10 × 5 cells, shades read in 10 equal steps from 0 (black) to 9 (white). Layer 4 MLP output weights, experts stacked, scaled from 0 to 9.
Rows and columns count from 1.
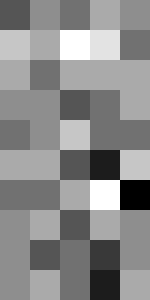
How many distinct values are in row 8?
3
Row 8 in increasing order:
3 5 5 6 6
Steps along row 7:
same up up down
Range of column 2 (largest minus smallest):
3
